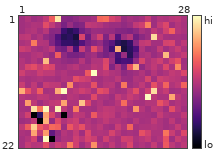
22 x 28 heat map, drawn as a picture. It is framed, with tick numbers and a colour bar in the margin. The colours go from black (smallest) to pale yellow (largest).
Mirror symmetry: none. Average level on the scale: 50%. Histogram: heavy tails on both sides. Roughest part: bottom left. Dips: two. Odd patch: rougher, in the bottom left.
